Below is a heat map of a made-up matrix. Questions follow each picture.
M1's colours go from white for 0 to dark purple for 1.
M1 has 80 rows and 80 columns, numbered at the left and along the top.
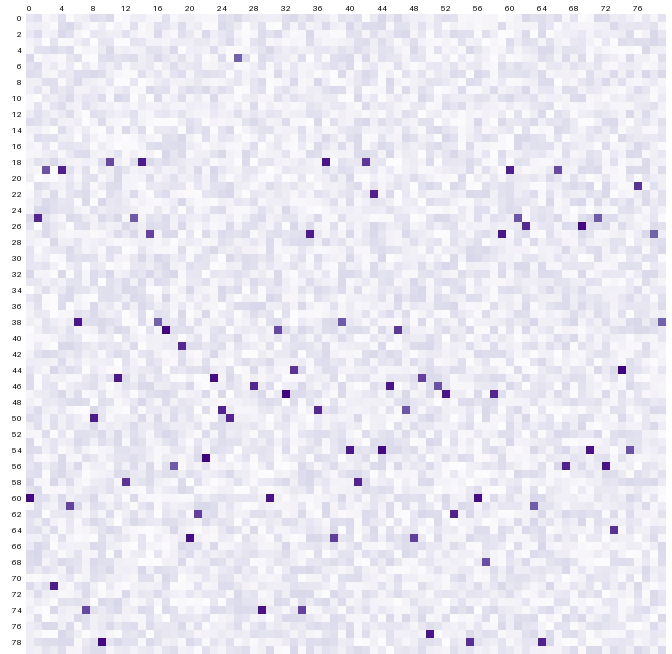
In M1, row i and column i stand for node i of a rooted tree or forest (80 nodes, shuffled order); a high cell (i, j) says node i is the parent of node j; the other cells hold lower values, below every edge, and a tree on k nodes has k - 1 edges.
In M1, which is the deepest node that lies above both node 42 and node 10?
18
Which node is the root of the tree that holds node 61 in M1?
77
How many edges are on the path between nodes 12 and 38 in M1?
7
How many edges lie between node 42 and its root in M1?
13
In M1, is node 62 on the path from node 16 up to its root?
no
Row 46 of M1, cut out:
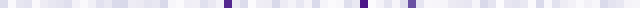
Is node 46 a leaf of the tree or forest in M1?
no
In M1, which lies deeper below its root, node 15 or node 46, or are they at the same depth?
node 46
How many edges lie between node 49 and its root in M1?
5
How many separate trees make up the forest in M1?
5
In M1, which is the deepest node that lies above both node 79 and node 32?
38
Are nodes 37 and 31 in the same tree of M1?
yes
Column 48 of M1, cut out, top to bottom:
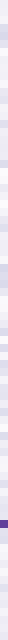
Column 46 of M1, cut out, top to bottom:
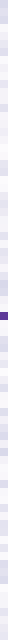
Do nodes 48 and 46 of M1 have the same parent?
no
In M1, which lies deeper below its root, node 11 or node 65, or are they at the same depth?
node 11
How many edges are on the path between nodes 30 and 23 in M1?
8
